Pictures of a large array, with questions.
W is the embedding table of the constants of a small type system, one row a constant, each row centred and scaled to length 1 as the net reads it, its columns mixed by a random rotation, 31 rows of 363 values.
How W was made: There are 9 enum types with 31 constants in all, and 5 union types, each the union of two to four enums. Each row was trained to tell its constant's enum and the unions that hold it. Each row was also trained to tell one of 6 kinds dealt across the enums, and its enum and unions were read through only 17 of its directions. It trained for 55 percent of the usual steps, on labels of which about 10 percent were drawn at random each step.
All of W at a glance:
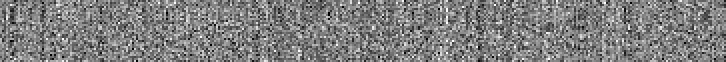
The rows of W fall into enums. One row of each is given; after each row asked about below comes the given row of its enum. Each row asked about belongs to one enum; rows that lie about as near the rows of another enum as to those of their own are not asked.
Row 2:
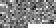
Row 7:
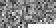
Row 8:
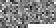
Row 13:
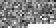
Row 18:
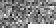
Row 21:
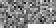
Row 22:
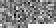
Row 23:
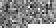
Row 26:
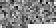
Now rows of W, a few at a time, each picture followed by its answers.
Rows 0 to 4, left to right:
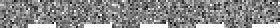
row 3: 23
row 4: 26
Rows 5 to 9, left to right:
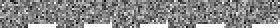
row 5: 8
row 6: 7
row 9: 7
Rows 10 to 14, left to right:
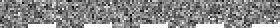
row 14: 13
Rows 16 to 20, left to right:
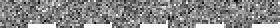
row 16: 8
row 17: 2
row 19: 23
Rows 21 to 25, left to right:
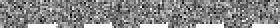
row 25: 2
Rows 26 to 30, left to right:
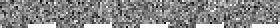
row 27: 8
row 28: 2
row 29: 8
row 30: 23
